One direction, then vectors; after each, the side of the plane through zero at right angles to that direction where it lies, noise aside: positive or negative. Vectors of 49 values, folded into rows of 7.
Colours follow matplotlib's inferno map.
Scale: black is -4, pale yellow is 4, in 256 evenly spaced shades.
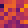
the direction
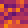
negative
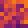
positive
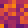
positive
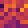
positive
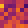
negative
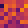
positive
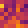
negative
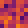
negative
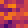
positive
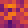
positive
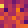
negative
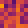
negative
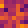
negative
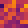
positive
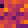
positive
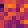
positive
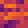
positive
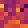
negative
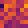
positive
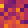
negative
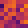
positive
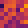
positive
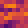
positive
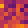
negative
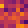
negative
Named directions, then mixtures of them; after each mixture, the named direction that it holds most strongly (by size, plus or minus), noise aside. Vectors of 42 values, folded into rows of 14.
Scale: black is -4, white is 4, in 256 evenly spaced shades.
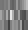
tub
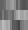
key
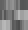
key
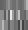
tub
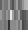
tub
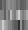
key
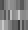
key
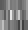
tub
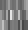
tub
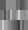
key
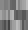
key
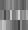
key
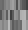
tub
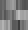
key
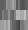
key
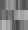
key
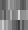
key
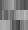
key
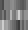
key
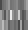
tub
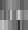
key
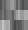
key
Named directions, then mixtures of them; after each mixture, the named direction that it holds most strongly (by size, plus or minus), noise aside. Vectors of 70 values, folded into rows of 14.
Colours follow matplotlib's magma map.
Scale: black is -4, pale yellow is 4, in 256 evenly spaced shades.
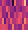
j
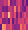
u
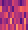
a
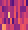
u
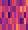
a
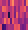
u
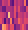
u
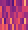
j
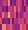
u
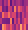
u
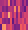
u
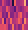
j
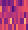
a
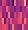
j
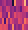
j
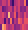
u
